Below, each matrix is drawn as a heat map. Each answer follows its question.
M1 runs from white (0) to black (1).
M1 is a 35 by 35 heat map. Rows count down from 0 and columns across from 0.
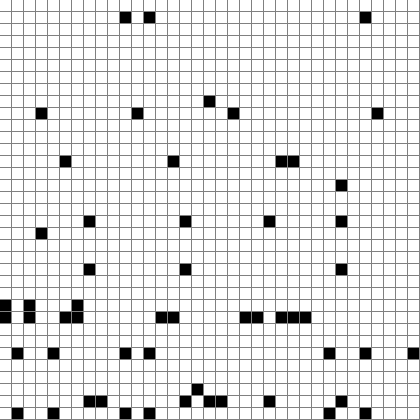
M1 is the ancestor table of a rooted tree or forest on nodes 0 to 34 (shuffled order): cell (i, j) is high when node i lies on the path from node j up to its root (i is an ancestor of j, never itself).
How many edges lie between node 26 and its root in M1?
0
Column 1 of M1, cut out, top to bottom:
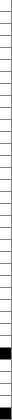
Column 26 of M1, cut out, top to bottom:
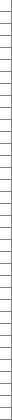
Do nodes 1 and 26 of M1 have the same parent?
no
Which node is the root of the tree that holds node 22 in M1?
33
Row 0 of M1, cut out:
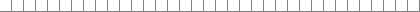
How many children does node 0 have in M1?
0
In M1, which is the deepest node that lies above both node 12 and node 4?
34
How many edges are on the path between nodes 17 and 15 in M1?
5
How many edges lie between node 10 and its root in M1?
3
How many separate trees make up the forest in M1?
5
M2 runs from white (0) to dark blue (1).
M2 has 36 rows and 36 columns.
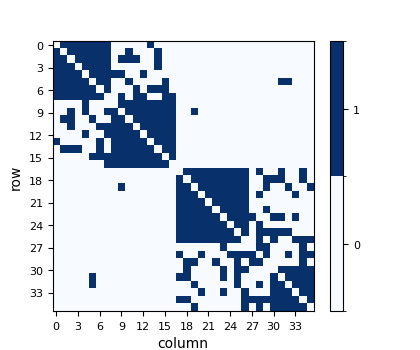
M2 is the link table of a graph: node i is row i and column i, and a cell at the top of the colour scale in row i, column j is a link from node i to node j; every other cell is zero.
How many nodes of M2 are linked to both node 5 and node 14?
6
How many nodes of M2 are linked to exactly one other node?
0
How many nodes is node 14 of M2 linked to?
12
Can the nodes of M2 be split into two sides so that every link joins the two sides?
no
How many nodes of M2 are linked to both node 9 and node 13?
7
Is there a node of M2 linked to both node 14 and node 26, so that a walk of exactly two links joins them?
no
